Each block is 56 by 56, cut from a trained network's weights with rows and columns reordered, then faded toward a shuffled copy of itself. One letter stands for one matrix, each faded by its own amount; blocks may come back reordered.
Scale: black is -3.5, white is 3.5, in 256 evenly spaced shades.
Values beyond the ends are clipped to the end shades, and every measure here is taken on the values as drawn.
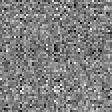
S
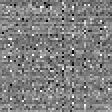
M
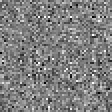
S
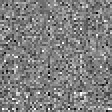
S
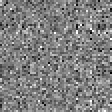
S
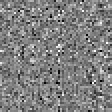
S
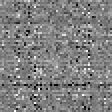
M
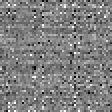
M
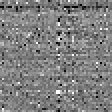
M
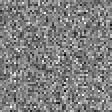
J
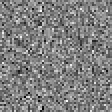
J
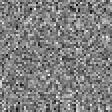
J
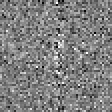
S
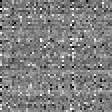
M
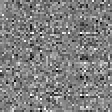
S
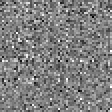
S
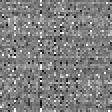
M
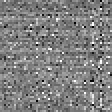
M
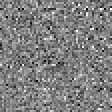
S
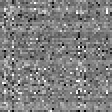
M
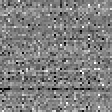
M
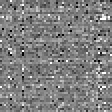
M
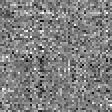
S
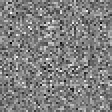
J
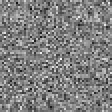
J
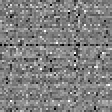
M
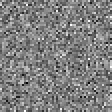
J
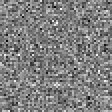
J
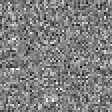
J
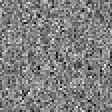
J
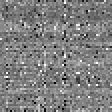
M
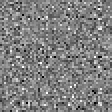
S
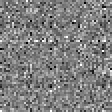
S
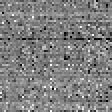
M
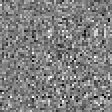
S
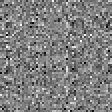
S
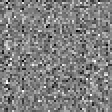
S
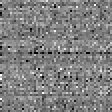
M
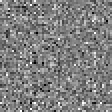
S
